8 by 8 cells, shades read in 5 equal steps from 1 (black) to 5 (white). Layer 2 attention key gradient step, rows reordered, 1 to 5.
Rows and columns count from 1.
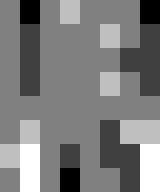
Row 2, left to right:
3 2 3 3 3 4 3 2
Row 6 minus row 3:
0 2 0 0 0 -1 2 2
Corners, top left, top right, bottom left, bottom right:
3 1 3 5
